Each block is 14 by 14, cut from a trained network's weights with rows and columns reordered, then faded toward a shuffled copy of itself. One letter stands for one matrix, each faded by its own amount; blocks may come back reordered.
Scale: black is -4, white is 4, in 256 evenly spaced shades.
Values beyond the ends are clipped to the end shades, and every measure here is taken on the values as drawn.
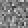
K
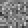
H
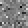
H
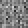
H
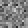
K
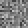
K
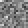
K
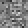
K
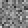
H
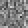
K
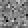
H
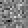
H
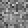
K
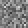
K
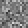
K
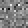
H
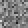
K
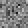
K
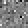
H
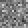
H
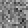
H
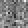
H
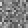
K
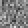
K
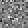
K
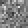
H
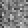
H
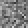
K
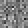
K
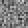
K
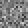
K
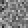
K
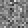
K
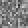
K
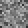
K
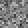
K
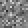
H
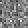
K
